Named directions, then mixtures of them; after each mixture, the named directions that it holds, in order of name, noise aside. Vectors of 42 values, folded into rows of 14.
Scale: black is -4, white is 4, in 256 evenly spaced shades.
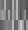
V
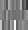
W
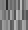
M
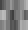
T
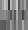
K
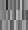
M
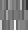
W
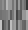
M, W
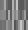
V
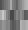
T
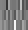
M, W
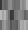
T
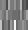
W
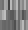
K, T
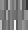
W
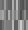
V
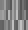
V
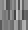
K, M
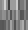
K, V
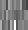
W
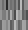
M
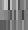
K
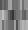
T, W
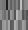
M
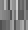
K, V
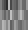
K, M
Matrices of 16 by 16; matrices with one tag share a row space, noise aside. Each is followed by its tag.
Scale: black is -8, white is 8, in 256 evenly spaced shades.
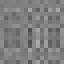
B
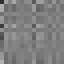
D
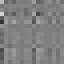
D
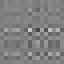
B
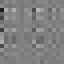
D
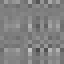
B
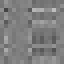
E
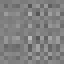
B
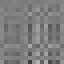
B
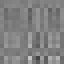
B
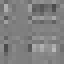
E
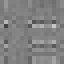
E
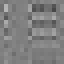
E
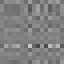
B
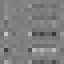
E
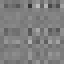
B
